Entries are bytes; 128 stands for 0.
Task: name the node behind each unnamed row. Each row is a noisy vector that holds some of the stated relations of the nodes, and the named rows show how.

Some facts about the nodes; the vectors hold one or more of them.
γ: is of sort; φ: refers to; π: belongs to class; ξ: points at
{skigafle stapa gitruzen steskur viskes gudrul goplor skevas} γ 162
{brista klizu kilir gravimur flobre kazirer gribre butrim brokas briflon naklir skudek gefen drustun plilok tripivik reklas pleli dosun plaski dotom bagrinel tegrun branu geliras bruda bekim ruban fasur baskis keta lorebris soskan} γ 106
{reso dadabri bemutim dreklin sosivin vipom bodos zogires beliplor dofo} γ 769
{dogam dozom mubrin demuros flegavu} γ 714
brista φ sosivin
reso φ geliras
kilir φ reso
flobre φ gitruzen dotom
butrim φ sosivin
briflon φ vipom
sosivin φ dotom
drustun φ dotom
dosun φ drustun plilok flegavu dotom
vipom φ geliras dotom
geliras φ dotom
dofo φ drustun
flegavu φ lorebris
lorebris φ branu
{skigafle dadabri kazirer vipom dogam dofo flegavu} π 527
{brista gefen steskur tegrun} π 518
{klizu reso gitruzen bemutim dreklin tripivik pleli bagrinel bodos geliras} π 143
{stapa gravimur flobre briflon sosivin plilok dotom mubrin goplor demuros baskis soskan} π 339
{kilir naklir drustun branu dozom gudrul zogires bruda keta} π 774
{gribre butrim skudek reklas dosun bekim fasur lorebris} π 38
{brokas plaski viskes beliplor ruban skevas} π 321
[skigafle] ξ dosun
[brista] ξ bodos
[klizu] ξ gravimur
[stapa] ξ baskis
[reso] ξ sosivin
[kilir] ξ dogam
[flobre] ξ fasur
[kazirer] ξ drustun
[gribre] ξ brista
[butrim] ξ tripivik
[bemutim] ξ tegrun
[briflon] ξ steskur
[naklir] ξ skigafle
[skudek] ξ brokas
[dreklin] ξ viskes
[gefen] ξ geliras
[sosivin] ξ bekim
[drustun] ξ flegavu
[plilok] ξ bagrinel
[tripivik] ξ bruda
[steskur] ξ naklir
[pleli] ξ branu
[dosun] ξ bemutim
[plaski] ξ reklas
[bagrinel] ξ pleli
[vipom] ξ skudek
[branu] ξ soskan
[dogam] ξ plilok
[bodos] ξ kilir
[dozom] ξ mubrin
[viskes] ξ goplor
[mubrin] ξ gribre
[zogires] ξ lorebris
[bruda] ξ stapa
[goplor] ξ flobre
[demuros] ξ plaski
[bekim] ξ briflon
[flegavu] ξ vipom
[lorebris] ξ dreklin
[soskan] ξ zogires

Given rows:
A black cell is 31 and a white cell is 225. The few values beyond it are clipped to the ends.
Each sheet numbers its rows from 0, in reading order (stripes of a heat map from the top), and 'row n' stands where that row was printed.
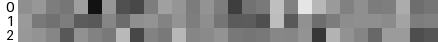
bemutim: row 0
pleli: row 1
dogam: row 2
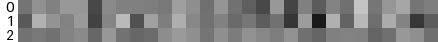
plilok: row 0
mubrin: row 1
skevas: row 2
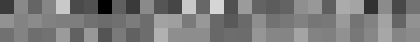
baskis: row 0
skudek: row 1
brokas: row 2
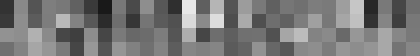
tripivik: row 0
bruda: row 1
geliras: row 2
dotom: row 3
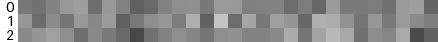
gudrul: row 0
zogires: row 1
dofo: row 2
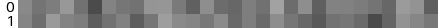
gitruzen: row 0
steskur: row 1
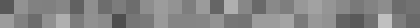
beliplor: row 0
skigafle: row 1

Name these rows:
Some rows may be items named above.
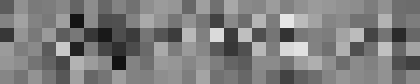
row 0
beliplor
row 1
bemutim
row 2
butrim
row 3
tegrun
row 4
flegavu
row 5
bekim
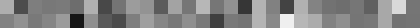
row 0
goplor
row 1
bemutim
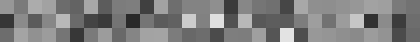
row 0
drustun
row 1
bruda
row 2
bodos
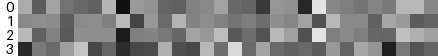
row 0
flobre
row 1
dogam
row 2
fasur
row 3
stapa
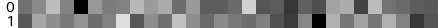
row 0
reso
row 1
dozom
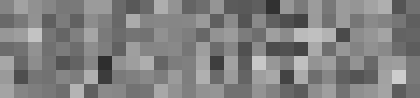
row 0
kilir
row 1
demuros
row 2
vipom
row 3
demuros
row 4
dreklin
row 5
viskes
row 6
kazirer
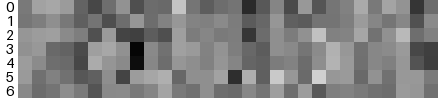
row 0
brista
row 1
gefen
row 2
dosun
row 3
flegavu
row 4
flegavu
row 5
dreklin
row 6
gitruzen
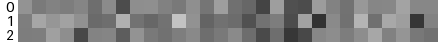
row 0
soskan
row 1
gribre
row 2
briflon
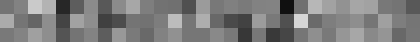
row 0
sosivin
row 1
lorebris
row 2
briflon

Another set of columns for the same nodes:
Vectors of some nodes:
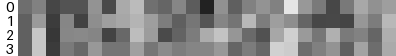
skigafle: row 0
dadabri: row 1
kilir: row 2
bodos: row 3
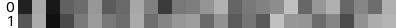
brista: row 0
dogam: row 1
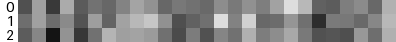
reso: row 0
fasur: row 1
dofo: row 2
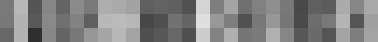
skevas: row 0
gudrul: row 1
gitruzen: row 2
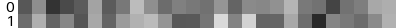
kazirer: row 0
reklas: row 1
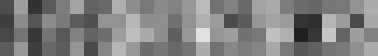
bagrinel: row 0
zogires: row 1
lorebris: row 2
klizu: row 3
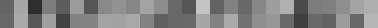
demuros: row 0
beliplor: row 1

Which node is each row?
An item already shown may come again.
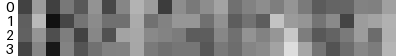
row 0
gefen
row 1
dogam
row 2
bemutim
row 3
vipom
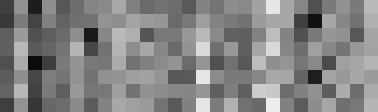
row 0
vipom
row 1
dreklin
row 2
bruda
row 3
gribre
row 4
dogam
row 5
goplor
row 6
bodos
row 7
butrim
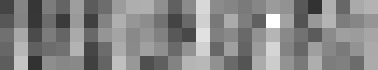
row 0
soskan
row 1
dosun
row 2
stapa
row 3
gribre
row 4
kilir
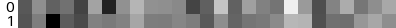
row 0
bekim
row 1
flegavu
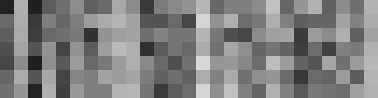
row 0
brista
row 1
gitruzen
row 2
dozom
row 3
tegrun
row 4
flobre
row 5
beliplor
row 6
dotom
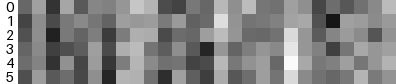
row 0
geliras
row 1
viskes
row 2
drustun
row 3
skigafle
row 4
briflon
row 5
steskur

